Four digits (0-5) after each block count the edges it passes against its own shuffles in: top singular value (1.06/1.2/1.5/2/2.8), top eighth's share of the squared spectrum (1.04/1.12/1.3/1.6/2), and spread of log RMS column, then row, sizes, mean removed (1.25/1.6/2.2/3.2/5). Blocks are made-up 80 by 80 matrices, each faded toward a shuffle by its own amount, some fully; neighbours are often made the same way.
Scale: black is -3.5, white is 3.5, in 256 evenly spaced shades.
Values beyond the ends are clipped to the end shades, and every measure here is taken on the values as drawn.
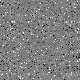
3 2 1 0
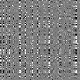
5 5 4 3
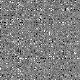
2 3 3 3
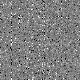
3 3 2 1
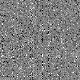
3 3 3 1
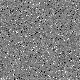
1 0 0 0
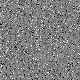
1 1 0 0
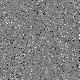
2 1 1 0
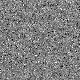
0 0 0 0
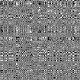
5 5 3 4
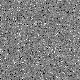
2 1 1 0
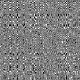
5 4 3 3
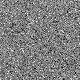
0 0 0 0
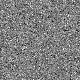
0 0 0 0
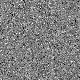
0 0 0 0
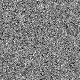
0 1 1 0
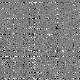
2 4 3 3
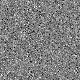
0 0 1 0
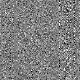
2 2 3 0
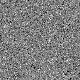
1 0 1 0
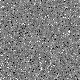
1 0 0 0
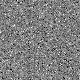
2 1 0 0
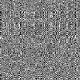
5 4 3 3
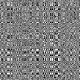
5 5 4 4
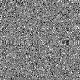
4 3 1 1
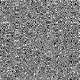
4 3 2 2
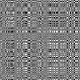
5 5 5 4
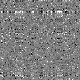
4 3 1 2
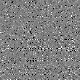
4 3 2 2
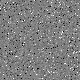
0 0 0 0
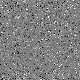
2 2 0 1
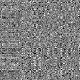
4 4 2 2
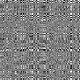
5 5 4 4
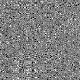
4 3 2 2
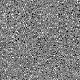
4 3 1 1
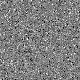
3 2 0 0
